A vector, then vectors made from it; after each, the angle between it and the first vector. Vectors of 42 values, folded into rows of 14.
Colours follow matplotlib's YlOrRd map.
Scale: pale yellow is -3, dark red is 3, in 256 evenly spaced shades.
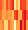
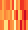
nearly parallel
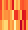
nearly parallel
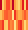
partly aligned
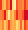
partly aligned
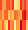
nearly parallel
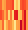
nearly parallel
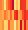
nearly parallel
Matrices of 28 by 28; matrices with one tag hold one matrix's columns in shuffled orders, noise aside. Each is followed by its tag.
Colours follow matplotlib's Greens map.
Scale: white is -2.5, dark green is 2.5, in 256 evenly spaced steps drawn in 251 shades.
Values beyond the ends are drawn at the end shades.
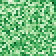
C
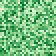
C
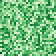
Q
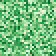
C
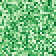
Q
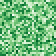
Q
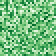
C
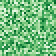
C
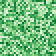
C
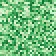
C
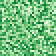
C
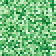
C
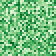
C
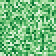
Q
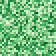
C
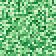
C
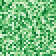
Q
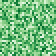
Q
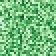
Q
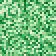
C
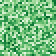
Q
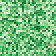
C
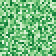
Q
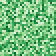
C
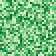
Q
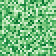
C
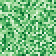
Q
